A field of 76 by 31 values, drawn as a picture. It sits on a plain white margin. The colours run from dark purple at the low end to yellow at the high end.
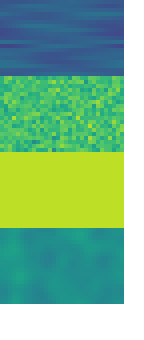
The table splits into 4 rows of 1 panel. Panel 1,1: low, streaked across, faint in contrast. Panel 2,1: high, fine-grained. Panel 3,1: very high, flat. Panel 4,1: middling, blotchy, faint in contrast.
